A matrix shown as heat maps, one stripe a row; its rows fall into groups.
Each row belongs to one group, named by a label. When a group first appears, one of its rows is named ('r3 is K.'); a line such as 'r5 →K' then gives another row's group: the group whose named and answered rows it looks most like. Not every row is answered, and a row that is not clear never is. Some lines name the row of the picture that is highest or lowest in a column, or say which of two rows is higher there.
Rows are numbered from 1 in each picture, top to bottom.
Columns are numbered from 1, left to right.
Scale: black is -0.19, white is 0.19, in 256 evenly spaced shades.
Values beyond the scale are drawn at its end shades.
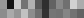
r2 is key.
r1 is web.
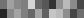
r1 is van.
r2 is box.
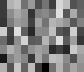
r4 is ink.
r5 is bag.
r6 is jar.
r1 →van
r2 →bag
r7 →box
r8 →web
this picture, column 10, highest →1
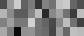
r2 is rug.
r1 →van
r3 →van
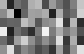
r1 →rug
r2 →jar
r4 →ink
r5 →bag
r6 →jar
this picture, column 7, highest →4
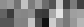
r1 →bag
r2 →web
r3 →web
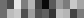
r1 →web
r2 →van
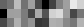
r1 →web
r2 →box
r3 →web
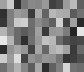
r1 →jar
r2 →box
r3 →bag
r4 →rug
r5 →ink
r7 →ink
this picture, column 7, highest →5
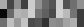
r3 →key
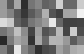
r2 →jar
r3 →ink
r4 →bag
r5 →box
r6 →web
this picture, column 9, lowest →2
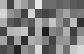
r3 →ink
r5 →rug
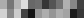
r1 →key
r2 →ink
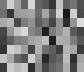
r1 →van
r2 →bag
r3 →jar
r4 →key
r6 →key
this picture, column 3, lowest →3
